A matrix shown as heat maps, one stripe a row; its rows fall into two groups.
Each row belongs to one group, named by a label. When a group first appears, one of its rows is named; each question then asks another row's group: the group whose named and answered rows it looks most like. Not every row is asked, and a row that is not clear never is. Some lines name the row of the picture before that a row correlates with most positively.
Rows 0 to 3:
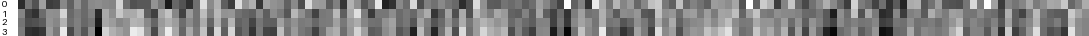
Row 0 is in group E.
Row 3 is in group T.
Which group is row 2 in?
T
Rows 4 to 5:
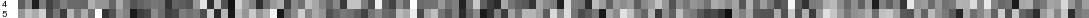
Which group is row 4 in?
E
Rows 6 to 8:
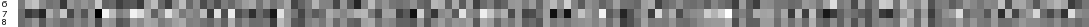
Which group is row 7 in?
T
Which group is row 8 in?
T
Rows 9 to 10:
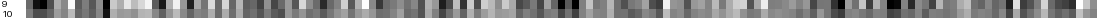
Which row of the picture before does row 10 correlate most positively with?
7
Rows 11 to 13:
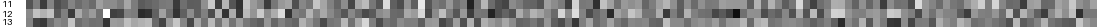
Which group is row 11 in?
E
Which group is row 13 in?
T
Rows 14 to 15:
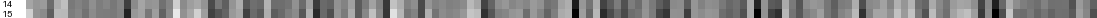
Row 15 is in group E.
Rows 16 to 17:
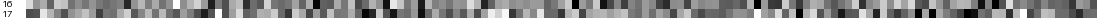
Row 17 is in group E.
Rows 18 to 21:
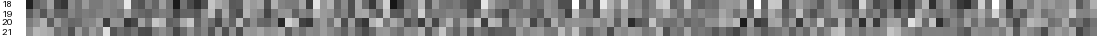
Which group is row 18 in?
E
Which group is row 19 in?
E
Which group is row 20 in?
T
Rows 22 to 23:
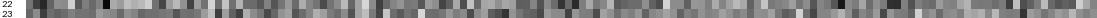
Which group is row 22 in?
T
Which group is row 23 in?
E
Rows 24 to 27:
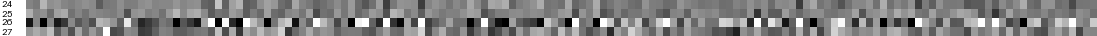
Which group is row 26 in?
E
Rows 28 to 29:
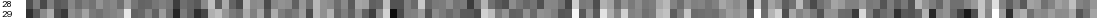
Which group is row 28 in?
E
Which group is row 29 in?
E
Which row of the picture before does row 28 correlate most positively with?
26
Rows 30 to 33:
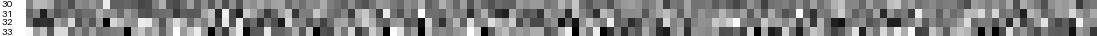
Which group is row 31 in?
E
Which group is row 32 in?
T
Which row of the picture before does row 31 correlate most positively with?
28
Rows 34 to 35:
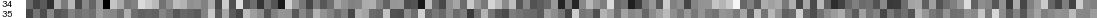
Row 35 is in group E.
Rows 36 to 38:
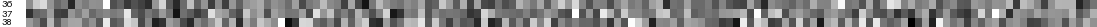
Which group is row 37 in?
E
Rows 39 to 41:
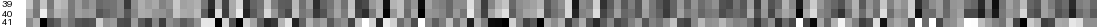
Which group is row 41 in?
E
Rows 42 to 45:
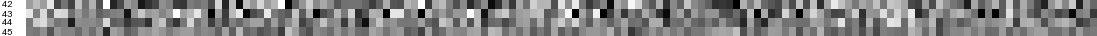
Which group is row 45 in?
T
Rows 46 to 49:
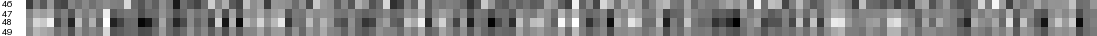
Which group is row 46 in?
E
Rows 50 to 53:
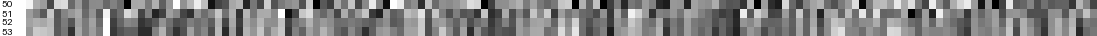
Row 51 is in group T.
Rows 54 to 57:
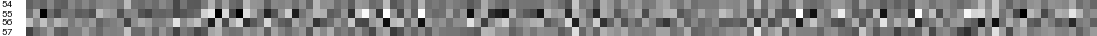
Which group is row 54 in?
E
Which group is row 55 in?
E
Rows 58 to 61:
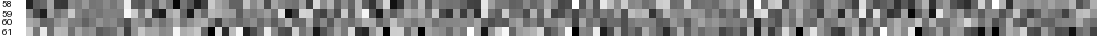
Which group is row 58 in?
E
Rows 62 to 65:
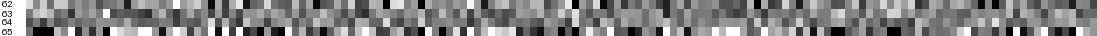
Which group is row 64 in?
E
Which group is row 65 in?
T
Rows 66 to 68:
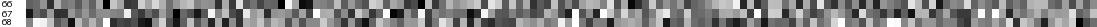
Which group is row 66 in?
T
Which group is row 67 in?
E
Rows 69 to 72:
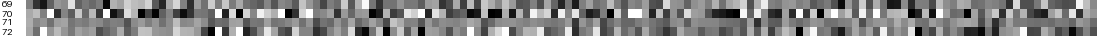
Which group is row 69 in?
T
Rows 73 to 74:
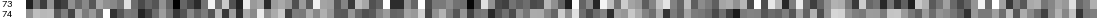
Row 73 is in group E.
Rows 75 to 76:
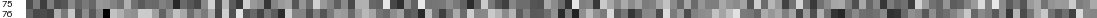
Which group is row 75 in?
E
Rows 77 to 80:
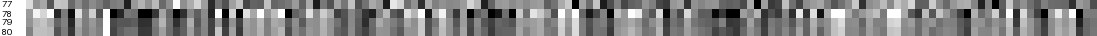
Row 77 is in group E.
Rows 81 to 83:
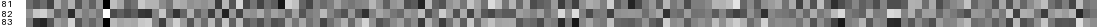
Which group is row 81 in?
T
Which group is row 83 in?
T
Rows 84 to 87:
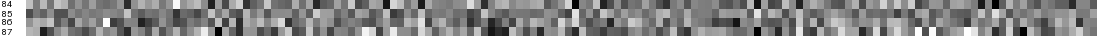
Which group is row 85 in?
E
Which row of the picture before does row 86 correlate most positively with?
82
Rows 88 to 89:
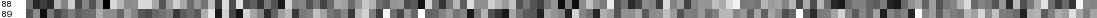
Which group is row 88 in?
T
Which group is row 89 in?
E
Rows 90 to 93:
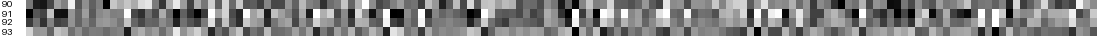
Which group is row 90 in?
T
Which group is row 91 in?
E
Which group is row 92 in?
E
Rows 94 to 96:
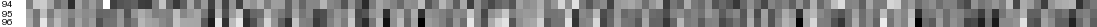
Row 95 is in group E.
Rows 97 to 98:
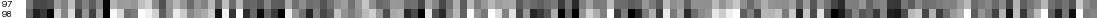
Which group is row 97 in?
T
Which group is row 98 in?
T
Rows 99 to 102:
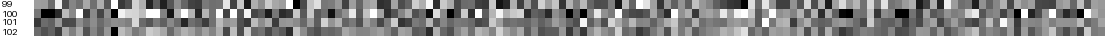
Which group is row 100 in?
T
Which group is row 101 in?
E
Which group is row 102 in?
T
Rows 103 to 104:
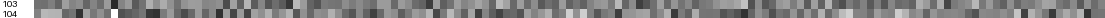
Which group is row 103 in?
T
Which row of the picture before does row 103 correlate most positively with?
102
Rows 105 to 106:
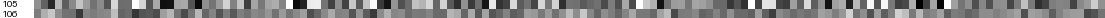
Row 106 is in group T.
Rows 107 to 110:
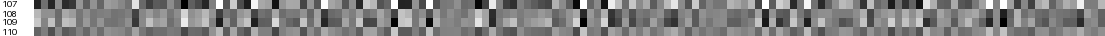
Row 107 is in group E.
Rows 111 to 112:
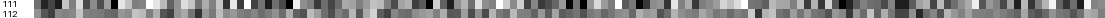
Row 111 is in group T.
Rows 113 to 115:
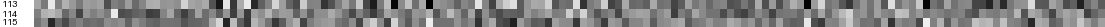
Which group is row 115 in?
E
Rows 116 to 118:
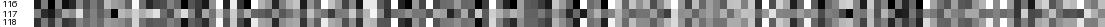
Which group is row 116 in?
E
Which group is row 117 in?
T
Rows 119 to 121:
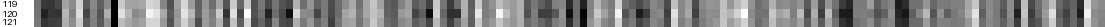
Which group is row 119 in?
T
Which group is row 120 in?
T
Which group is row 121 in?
T
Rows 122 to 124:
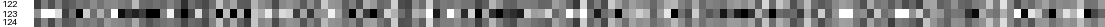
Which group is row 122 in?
E
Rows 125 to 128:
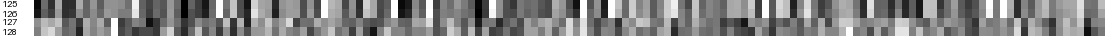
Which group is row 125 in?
E
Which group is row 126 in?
E
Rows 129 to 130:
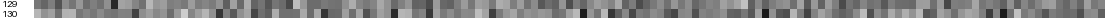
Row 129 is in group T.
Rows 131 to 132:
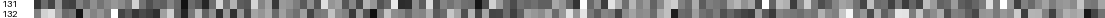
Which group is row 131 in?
E
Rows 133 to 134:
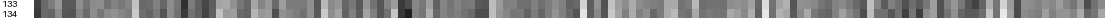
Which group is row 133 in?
E
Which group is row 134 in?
E
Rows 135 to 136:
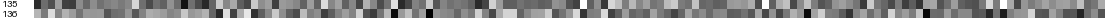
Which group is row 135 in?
E
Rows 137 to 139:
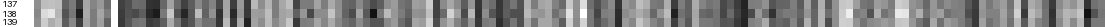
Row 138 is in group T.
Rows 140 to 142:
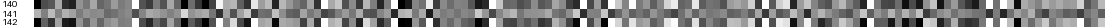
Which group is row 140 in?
E
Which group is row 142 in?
E
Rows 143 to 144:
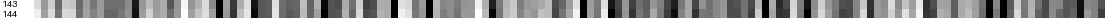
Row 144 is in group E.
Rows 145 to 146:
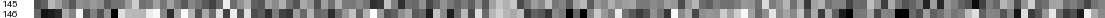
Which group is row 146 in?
T
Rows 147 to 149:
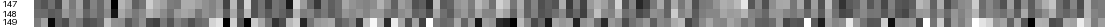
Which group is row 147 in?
T
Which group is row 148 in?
T
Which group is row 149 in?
E
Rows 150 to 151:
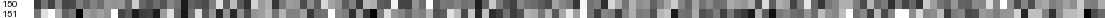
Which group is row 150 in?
E
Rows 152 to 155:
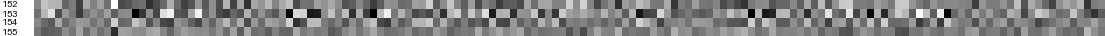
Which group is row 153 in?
T
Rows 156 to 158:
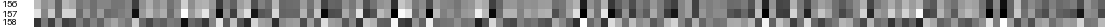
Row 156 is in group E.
